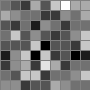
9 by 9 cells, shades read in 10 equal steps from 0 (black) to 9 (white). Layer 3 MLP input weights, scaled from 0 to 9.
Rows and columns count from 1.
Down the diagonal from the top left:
4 5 4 5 0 2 2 5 4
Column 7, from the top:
9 5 2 3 3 3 2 4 5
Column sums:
32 38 38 35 33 36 36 34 46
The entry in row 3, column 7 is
2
